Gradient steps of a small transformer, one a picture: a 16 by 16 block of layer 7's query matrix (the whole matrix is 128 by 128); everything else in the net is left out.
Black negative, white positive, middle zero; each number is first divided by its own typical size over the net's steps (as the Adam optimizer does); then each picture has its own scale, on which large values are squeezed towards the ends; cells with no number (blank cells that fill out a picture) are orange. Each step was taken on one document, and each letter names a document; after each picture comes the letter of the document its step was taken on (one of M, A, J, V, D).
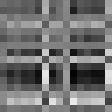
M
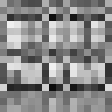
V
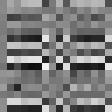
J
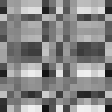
J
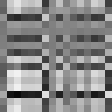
J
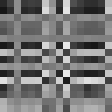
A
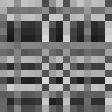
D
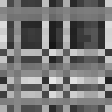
V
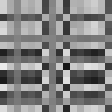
A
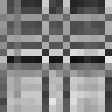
V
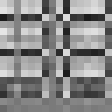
A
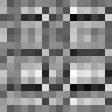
M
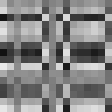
A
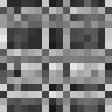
V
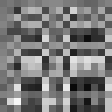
M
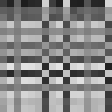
D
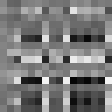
M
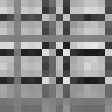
A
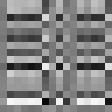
J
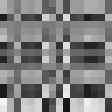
A
